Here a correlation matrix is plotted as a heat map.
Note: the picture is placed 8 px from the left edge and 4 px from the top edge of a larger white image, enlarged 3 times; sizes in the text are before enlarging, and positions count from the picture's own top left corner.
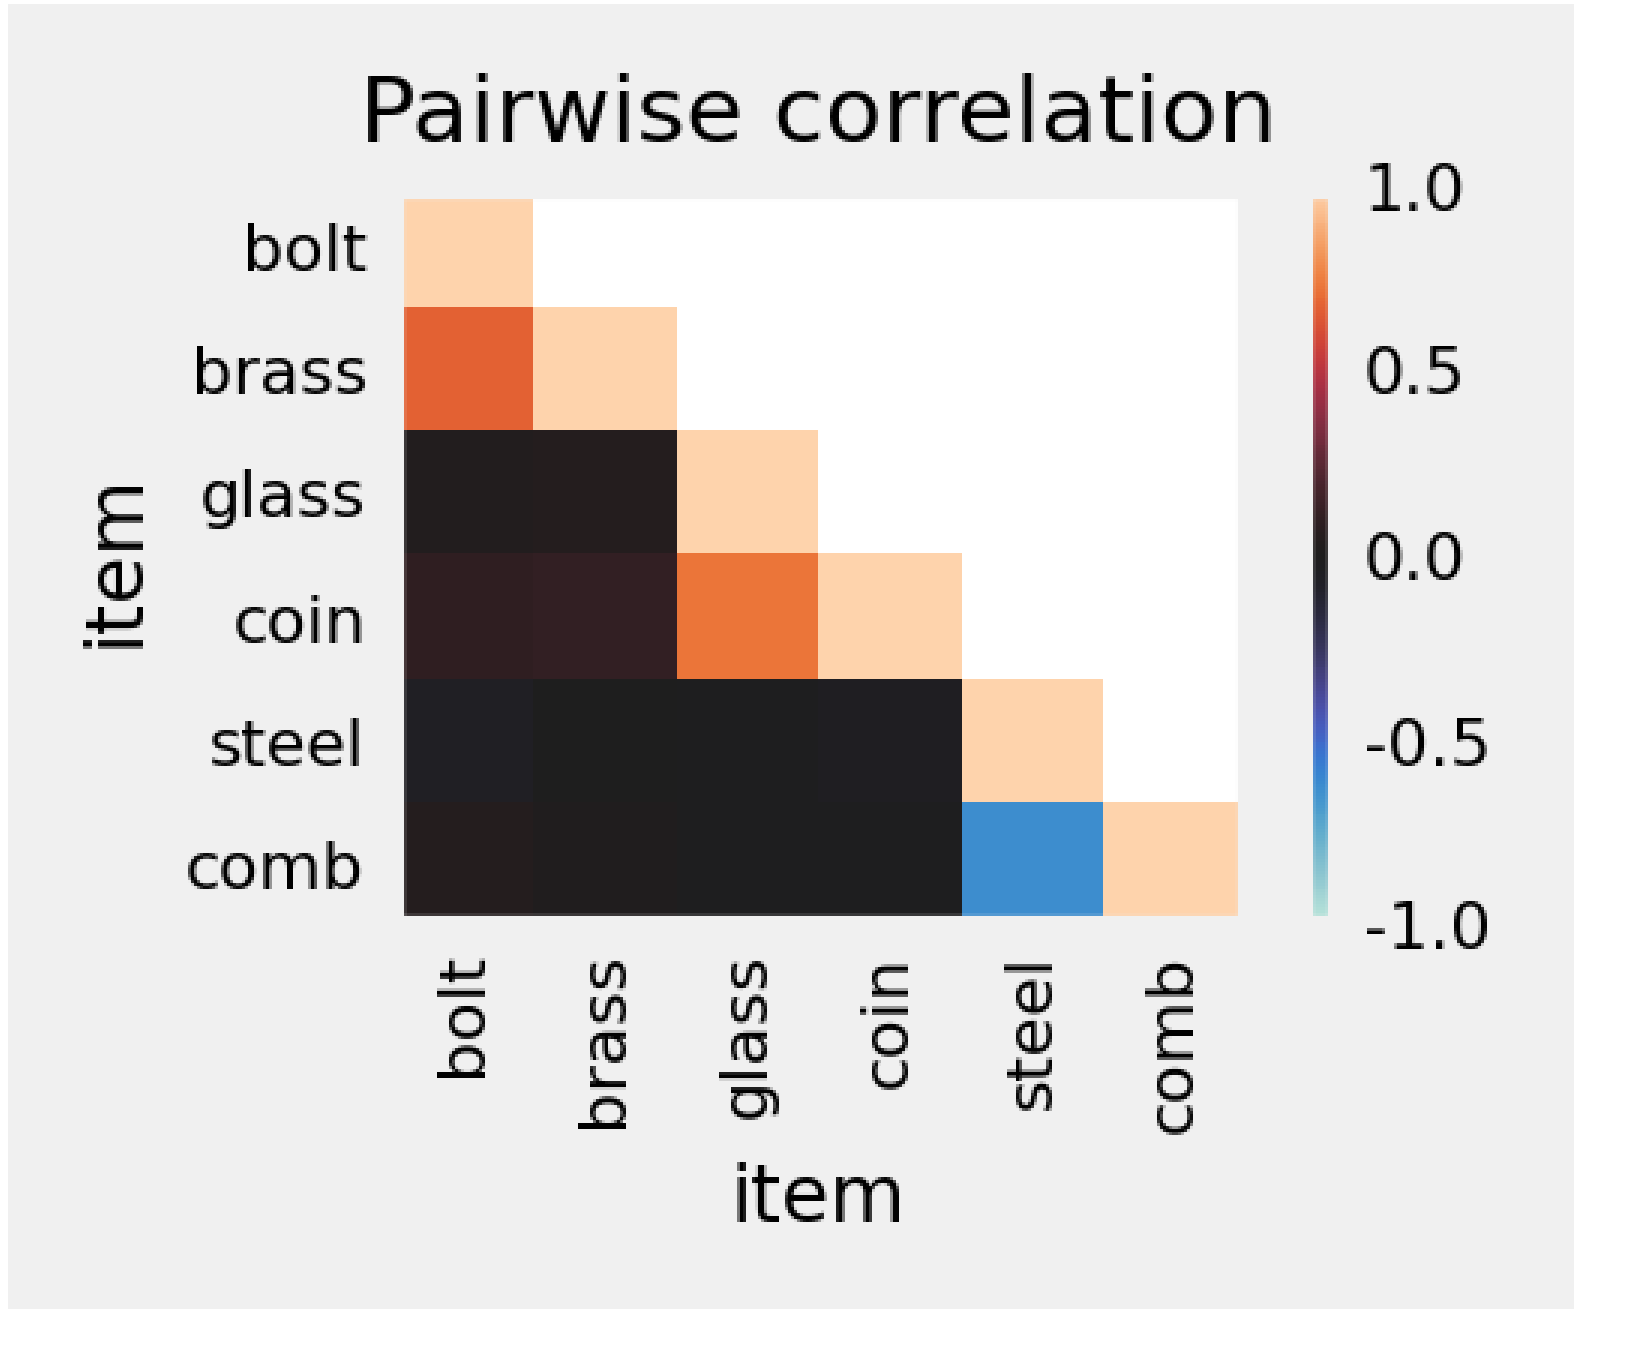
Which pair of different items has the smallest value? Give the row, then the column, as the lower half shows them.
comb, steel
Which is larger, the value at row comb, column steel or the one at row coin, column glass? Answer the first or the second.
the second
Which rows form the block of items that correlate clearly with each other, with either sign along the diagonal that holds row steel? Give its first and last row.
steel to comb
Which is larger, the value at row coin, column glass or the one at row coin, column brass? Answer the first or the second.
the first
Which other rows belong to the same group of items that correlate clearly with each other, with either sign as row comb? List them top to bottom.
steel
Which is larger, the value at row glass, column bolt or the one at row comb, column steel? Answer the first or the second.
the first
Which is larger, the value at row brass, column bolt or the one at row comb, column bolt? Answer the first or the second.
the first
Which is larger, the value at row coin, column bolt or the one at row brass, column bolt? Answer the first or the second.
the second
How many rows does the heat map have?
6
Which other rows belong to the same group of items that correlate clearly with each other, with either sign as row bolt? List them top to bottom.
brass
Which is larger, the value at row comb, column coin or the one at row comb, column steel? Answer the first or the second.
the first
